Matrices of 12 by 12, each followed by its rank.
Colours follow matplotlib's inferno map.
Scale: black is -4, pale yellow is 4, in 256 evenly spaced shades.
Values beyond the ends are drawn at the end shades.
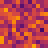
full rank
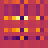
one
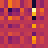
one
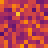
full rank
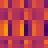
one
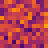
full rank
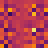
two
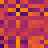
two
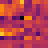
two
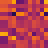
two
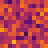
full rank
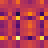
one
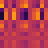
one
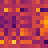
two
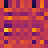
two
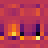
one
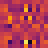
two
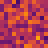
full rank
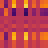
one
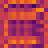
two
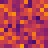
full rank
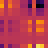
one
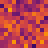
full rank
